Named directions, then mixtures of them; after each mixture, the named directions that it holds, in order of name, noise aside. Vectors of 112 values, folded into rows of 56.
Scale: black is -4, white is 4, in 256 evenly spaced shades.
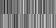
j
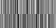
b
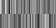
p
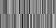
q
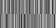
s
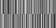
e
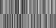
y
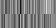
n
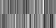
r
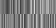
j, n, r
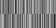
e, y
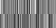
b, p, q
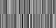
q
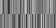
e, n, p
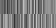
j, n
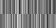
b, y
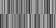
p, r, s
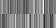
r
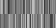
e, p, r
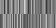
s, y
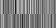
b, e, q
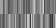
p, r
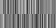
b, e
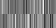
r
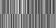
y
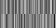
e, s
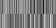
n, q, r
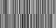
b, q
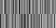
q, s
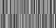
s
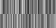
y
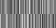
q, s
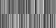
b, r, s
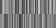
s, y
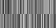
e, n
